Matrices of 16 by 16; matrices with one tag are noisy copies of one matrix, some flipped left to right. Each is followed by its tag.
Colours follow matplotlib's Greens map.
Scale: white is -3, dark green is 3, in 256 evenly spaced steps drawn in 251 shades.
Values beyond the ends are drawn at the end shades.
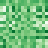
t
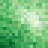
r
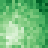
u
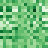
t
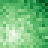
u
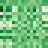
t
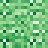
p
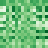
t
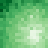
u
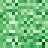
p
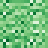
p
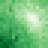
r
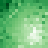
u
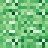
p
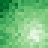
u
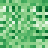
t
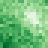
r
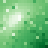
r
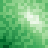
r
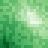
r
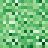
p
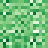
p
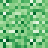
p
